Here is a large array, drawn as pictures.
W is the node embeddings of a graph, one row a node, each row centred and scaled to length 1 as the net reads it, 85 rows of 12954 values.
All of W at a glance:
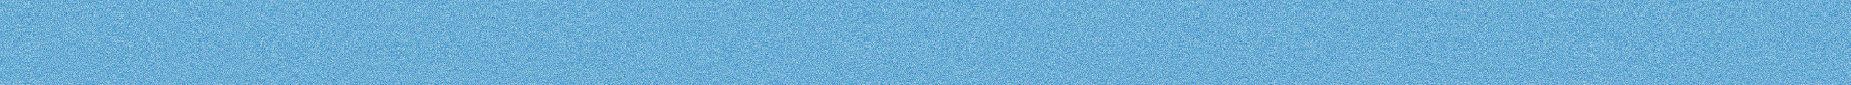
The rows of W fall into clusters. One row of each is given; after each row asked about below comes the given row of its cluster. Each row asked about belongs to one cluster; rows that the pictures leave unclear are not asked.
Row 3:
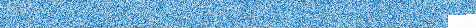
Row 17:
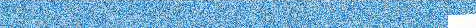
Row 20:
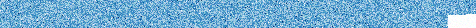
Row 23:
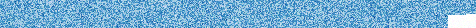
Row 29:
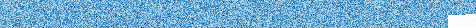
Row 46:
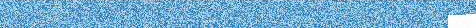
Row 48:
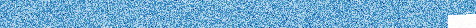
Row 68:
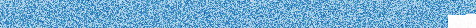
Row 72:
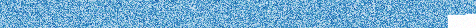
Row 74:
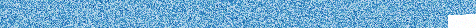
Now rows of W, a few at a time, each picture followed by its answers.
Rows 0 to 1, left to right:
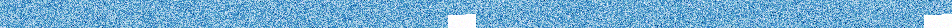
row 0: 17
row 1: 68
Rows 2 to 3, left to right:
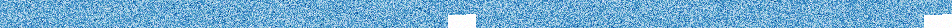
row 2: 48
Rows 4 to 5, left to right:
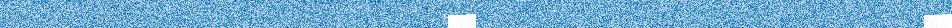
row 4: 3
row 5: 48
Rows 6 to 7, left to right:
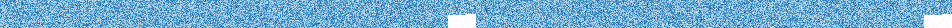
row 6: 72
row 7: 20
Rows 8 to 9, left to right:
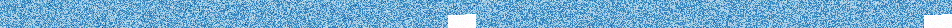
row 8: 17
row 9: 29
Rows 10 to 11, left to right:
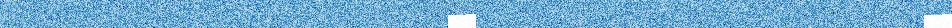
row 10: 29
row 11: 48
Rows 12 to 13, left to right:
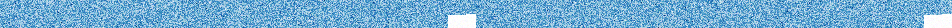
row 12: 23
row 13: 74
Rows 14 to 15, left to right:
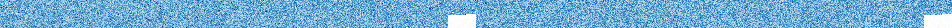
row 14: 23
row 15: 23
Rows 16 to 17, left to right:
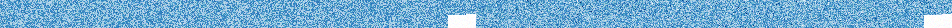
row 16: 23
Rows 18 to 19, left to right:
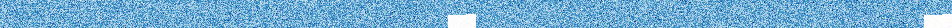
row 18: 72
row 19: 3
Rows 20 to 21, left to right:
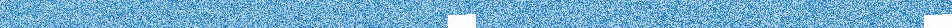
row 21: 48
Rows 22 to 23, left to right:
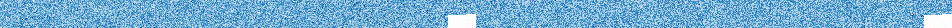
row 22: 17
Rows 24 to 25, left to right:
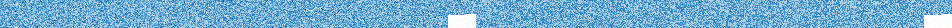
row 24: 74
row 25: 29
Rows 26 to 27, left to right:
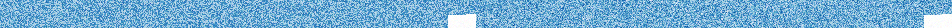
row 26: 46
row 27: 17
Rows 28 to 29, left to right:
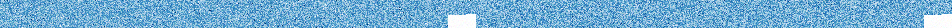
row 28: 20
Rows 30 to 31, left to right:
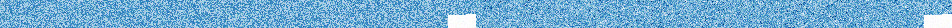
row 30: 20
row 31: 17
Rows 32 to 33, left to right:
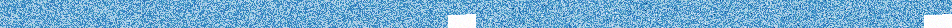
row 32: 17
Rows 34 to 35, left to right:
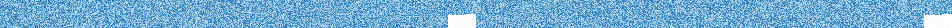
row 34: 74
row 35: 20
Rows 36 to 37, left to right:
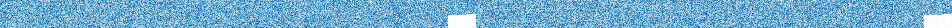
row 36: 48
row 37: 72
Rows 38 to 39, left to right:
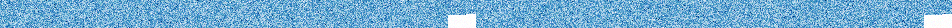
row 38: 23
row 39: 48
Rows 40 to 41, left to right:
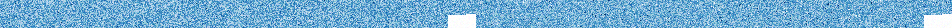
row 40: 23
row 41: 23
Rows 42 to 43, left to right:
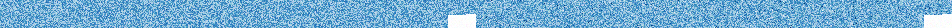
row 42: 46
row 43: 3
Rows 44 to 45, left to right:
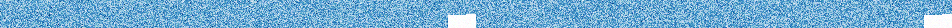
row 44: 68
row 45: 46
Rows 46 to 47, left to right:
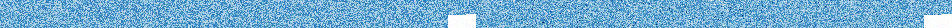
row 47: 29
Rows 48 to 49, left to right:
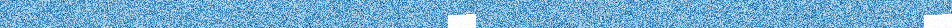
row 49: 48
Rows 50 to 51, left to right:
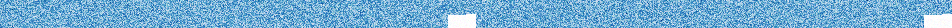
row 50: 3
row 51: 68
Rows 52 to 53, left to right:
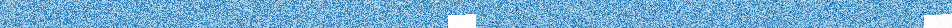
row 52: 29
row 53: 17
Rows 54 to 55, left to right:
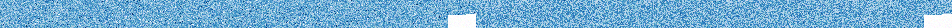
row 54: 46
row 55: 68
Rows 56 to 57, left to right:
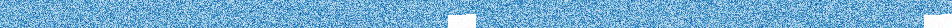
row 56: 46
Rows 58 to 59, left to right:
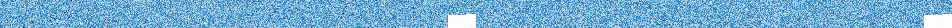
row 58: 3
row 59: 48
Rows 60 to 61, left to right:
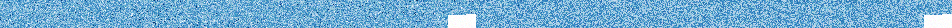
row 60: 46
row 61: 3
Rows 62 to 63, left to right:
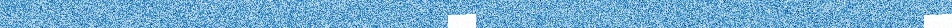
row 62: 17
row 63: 74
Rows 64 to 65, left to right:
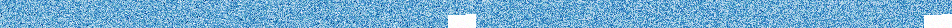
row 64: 72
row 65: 29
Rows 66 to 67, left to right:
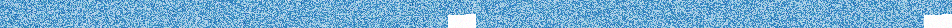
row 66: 74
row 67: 20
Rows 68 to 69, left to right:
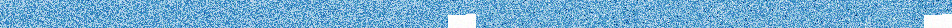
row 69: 23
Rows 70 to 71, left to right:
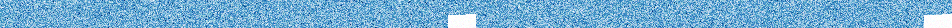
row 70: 46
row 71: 17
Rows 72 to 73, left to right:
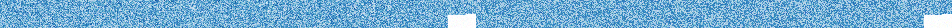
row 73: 20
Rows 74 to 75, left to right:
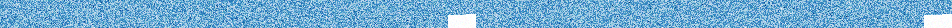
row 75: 48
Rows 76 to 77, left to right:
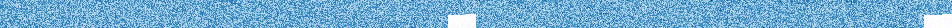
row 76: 74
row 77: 3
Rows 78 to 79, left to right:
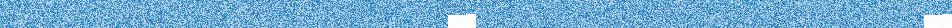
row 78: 23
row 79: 20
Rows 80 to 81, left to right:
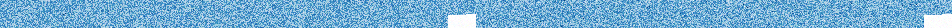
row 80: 48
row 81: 68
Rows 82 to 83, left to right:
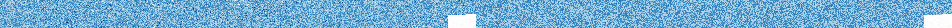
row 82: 29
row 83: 17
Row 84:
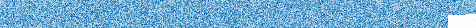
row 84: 68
